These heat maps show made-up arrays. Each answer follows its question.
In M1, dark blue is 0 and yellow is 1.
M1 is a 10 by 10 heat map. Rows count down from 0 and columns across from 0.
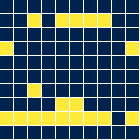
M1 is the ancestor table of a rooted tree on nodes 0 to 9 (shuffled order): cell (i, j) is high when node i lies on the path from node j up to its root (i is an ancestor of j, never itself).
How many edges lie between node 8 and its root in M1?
0
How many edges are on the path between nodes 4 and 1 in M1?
2
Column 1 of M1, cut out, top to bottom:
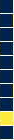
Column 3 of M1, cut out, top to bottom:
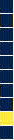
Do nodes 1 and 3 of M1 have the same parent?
yes
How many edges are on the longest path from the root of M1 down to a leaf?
3
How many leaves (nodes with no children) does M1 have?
5
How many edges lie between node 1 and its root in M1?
1
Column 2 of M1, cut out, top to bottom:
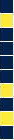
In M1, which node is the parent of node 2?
6
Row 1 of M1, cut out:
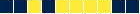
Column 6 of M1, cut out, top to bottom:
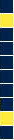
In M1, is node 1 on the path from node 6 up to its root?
yes
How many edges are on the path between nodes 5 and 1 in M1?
2
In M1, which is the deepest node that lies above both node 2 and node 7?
1
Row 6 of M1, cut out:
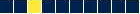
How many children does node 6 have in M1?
1
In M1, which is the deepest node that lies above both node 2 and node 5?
1
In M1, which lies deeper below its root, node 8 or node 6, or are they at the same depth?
node 6
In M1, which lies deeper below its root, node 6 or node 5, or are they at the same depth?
node 5
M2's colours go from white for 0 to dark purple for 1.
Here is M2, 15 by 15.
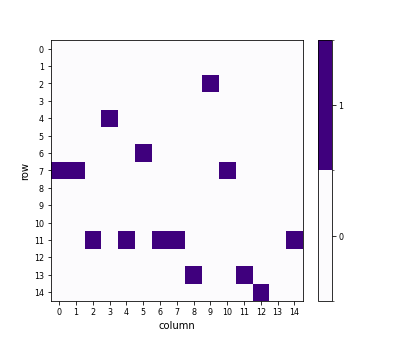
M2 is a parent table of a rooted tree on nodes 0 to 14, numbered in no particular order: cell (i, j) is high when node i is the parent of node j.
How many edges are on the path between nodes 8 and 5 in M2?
4
